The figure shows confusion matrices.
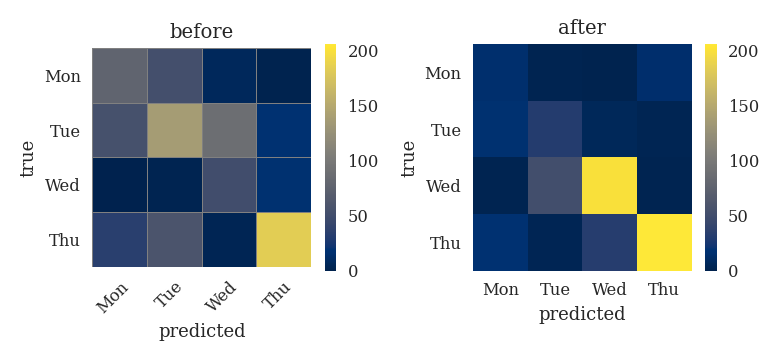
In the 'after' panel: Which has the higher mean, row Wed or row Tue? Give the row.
Wed
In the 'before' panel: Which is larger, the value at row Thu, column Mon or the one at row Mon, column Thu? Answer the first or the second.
the first
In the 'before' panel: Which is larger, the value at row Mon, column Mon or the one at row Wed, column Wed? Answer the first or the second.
the first
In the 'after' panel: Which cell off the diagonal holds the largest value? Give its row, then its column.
Wed, Tue
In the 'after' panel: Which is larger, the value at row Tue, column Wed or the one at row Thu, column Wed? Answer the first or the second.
the second
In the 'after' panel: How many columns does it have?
4
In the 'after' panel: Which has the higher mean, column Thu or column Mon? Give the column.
Thu
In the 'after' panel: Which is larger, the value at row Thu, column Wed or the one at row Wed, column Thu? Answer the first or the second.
the first
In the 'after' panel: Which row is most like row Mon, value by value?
Tue
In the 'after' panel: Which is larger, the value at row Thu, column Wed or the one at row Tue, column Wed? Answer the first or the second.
the first
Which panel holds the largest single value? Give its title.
after
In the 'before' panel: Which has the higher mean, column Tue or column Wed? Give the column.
Tue
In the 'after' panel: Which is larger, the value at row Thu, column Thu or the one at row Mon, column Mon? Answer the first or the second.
the first
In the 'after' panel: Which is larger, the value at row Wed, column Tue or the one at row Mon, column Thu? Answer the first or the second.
the first
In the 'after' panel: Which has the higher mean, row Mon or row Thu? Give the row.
Thu
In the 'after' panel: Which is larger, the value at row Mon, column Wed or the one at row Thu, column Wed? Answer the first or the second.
the second
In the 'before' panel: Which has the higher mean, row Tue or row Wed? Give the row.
Tue
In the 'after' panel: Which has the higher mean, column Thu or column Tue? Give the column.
Thu
